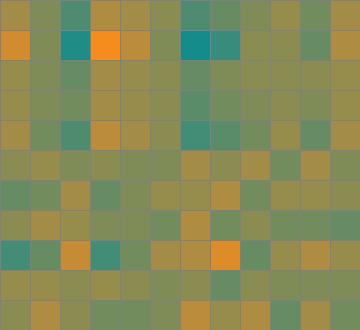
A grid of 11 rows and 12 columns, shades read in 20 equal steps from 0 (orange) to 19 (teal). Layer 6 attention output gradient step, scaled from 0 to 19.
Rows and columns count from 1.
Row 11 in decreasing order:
12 11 11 11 10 9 9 8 7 6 6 5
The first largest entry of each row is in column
3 7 3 7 7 10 1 12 1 8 10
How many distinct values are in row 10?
4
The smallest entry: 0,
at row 2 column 4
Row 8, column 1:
9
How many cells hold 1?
0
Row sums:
115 117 111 114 119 107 110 115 106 112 105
